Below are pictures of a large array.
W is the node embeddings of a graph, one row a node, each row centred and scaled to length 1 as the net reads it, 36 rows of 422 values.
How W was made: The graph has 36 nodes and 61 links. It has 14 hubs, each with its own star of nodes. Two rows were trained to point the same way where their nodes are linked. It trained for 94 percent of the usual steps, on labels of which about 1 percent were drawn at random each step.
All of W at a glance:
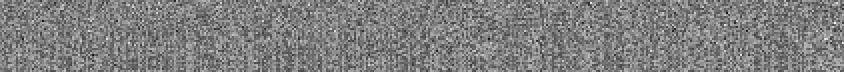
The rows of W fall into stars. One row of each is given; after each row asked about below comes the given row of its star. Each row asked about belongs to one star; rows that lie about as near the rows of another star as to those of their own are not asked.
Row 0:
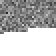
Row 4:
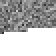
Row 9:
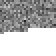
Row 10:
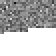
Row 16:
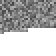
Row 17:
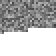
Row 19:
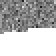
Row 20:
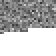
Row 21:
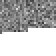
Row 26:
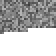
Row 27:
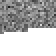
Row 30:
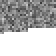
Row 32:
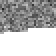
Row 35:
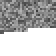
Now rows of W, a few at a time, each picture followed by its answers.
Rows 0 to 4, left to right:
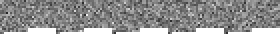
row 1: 9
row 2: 35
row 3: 26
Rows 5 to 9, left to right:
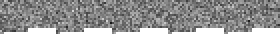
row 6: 26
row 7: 21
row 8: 19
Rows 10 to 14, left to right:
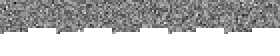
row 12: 21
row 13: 17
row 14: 20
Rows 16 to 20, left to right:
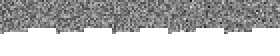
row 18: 19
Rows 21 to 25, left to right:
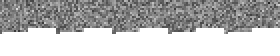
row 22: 4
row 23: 0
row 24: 27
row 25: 16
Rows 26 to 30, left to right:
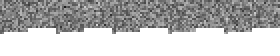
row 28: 10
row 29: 32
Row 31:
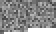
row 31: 9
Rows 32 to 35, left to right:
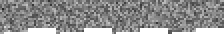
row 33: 20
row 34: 30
